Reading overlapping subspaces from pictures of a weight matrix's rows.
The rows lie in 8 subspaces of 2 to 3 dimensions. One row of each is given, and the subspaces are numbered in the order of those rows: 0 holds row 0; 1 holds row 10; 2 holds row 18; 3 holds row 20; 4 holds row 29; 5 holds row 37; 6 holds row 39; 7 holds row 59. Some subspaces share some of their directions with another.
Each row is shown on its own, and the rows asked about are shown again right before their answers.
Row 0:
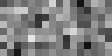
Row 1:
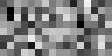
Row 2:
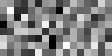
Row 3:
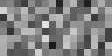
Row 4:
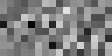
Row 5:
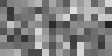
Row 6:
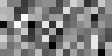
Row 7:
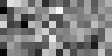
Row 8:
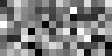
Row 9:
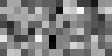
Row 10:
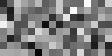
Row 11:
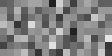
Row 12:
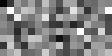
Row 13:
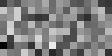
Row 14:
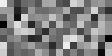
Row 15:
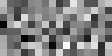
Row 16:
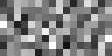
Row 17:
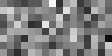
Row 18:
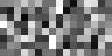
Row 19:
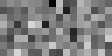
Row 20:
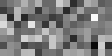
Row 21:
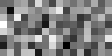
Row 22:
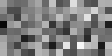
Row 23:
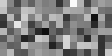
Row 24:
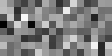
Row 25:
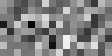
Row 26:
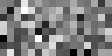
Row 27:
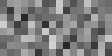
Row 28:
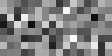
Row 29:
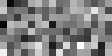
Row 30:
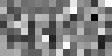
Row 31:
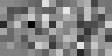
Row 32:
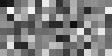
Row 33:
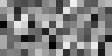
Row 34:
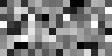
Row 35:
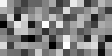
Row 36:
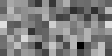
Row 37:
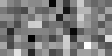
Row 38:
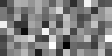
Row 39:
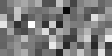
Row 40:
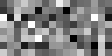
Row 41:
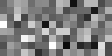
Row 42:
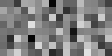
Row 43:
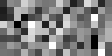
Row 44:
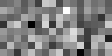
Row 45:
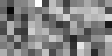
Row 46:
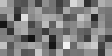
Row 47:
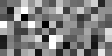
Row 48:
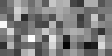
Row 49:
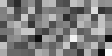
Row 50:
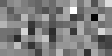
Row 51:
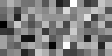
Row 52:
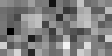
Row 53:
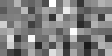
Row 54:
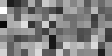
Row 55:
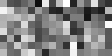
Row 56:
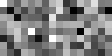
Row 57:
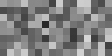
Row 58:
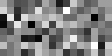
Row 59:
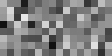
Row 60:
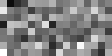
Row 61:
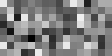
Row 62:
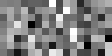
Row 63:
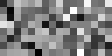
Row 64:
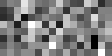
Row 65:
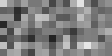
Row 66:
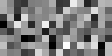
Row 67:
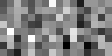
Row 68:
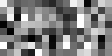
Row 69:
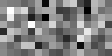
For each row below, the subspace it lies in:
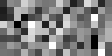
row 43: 7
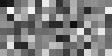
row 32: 2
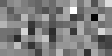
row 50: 1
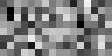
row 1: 6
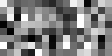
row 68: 6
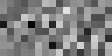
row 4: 6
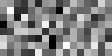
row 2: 7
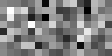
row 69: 6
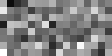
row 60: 4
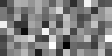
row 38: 3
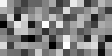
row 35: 2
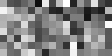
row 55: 4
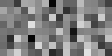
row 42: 5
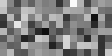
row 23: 7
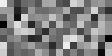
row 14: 2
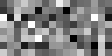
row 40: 3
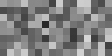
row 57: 0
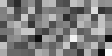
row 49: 2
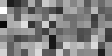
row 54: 4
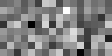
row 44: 6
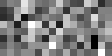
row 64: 7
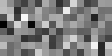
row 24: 3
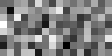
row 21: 7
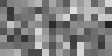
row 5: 1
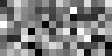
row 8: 1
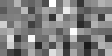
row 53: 5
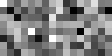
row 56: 2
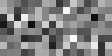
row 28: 3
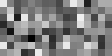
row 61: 6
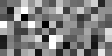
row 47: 7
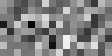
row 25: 6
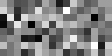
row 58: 3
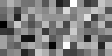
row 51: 4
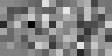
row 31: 6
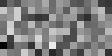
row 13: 5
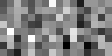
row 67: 5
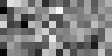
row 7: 4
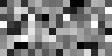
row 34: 0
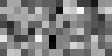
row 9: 2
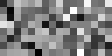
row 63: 1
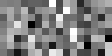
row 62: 5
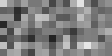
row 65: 0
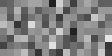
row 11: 5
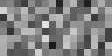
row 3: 0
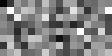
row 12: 2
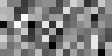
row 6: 7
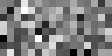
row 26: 7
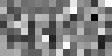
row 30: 1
